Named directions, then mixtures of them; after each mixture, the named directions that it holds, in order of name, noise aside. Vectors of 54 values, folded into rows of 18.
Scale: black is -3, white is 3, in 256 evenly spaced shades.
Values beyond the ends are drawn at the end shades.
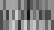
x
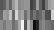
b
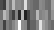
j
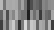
x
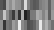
j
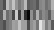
j, x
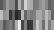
b, j, x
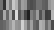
b, j, x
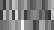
b, j, x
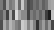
b, x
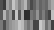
b, j, x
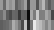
b, j, x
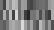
b, j, x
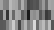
x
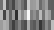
j, x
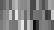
b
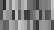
b, j, x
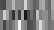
j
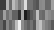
j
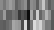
b, j, x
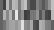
b, j, x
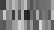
b, j, x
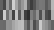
b, j, x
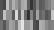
b, j, x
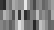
b, j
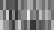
x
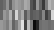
b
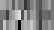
j, x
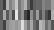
b, j, x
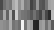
b, x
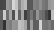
b, j, x
